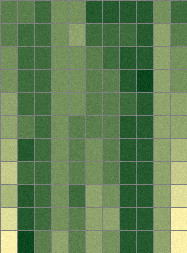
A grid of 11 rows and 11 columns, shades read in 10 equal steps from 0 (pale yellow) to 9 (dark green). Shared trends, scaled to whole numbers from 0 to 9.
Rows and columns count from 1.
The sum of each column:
39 80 76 54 61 61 66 86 89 45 37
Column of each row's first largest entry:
6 9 8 9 9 8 2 8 2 2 2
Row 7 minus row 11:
3 -1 1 1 0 1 1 0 0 0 3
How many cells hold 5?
23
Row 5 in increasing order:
4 4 4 5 5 6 6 7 7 7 8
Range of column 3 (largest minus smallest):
1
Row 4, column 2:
7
